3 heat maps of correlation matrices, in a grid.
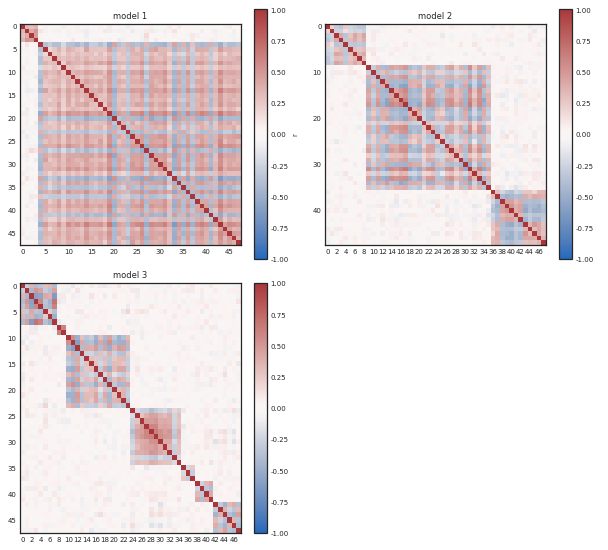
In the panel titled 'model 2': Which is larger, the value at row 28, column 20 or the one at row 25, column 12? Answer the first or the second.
the second
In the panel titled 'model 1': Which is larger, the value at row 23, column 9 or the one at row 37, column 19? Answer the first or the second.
the first
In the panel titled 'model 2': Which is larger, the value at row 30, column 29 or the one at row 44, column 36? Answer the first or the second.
the second
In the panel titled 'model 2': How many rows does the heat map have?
48
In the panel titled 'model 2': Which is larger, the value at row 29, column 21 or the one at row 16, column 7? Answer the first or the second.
the first
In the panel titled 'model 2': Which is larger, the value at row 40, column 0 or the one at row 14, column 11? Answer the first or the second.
the second
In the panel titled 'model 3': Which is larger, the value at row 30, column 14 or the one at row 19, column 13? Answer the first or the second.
the second
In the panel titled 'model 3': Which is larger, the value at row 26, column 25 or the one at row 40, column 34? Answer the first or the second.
the first
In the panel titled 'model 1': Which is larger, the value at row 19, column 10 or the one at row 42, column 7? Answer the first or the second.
the first
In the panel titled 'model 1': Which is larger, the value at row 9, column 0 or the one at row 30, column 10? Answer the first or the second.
the second
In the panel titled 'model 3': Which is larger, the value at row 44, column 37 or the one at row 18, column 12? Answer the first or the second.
the second
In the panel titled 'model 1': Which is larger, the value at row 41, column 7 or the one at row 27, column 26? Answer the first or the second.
the first
